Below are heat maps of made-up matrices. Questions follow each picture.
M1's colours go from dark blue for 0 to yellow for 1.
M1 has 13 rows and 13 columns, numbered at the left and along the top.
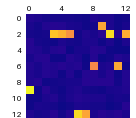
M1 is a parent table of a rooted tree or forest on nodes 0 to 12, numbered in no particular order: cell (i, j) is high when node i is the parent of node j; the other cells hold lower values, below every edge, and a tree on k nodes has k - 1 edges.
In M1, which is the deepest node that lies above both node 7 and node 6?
12
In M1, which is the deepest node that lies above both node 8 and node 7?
12
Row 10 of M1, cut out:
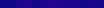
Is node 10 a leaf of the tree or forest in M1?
yes
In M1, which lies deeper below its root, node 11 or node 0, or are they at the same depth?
node 11
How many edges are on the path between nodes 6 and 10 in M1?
3
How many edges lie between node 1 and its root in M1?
0
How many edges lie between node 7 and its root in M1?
2
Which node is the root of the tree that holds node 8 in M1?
2
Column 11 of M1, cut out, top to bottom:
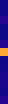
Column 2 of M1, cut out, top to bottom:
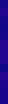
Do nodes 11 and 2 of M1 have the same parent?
no
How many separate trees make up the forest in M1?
2
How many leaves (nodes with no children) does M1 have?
8
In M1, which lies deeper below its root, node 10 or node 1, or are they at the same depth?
node 10
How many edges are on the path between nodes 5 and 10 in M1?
2
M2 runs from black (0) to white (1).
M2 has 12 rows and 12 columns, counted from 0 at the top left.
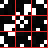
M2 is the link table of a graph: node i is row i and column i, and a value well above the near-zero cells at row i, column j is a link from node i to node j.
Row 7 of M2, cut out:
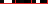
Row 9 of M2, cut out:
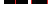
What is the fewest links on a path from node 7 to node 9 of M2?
1
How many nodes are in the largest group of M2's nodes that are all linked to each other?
2
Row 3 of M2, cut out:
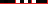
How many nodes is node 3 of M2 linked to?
3
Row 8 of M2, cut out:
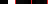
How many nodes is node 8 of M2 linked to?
2
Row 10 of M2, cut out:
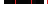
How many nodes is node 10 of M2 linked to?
2
